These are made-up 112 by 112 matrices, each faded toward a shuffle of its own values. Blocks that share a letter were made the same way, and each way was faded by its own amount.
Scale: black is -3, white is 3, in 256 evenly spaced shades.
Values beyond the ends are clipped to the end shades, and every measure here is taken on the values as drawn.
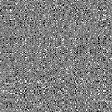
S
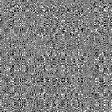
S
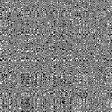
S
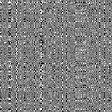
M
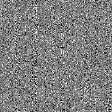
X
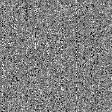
X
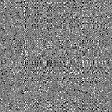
S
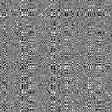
M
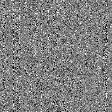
X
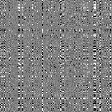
M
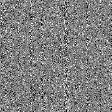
X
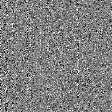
X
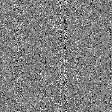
X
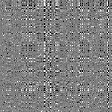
M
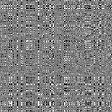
M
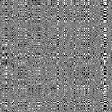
M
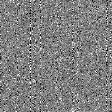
X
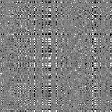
M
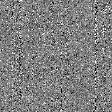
X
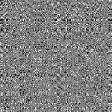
S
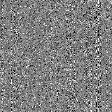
X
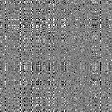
M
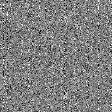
X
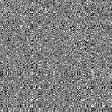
S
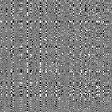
M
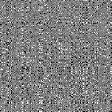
S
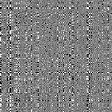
M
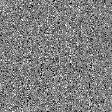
X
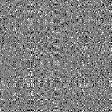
S
